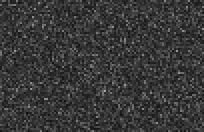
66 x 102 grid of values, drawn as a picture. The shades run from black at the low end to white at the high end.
Average level on the scale: 20%. Mirror symmetry: none. Slope: none. Histogram: skewed, a long tail of high values. Grain: fine. Stripes: none.
